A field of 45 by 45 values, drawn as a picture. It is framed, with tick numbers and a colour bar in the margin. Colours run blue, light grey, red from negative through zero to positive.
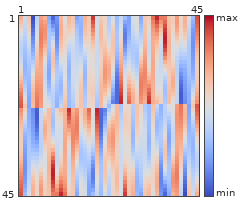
Streaks run downward. On average the colour sits 50% of the way up the scale. There is no overall slope. The histogram is bell-shaped. It looks the same turned upside down.
